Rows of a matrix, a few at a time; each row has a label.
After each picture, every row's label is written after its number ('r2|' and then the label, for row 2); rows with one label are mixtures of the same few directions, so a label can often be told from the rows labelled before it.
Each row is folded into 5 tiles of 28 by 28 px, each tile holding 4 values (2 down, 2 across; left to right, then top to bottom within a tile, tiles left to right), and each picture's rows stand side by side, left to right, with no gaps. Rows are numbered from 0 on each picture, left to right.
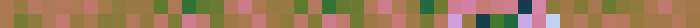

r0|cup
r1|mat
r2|mat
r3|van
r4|mat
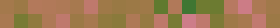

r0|cup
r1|mat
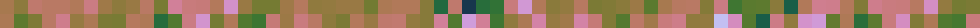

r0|cup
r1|cup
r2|cup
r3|mat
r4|cup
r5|cup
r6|cup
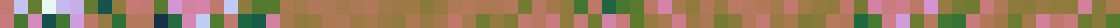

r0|mat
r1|cup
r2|cup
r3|van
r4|mat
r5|cup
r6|cup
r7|van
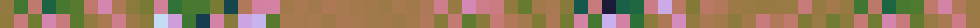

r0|mat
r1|cup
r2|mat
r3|mat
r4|mat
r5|van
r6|mat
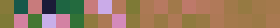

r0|mat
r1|mat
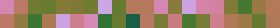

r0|van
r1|mat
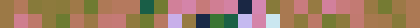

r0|cup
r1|van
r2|mat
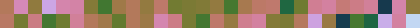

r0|mat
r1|cup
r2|van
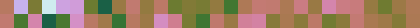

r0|mat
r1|cup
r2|mat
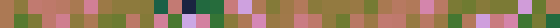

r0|cup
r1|mat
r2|cup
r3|van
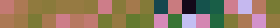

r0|van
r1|mat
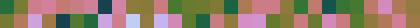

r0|van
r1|cup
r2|mat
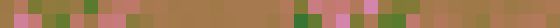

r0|cup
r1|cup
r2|cup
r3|cup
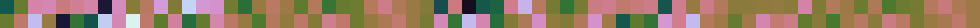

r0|van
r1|mat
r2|mat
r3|mat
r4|van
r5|van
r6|mat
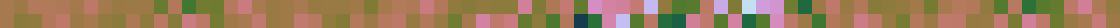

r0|cup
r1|mat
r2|cup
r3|van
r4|cup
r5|mat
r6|cup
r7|mat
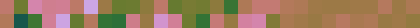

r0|cup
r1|cup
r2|van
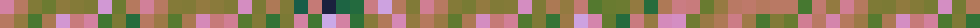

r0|van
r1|van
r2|mat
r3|van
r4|cup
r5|van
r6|van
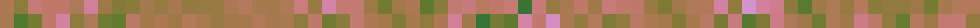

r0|cup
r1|mat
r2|mat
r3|van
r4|mat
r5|mat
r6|cup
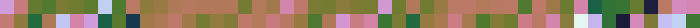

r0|van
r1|van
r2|van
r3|van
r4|cup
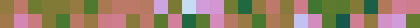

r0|cup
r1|mat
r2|cup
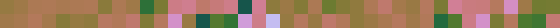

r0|van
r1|van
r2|mat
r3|cup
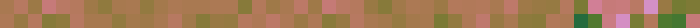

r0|mat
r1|van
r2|mat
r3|cup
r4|cup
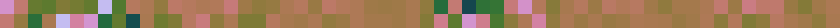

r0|van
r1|cup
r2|mat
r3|mat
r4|mat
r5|mat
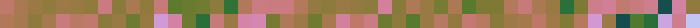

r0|van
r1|cup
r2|van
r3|mat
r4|van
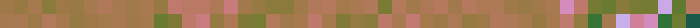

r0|mat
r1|cup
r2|van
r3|mat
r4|van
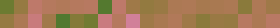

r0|van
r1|van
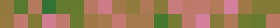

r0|mat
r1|cup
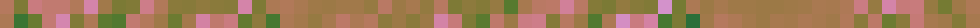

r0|cup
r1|van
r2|van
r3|cup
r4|van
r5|cup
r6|mat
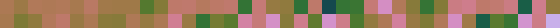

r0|cup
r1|van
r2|mat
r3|van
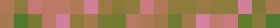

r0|cup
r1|van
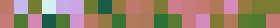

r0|mat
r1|cup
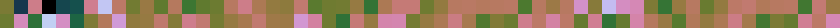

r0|mat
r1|mat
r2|cup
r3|van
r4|mat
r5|van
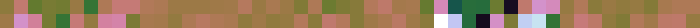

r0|cup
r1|van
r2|mat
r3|cup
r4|cup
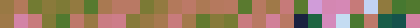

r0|cup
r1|van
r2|cup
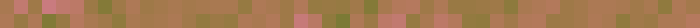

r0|mat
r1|van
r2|cup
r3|cup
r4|van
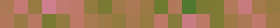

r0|mat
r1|mat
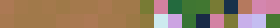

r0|van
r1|cup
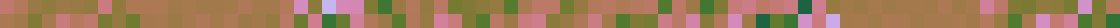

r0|van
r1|van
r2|mat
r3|cup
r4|van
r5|van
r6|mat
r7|van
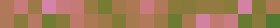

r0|mat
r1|van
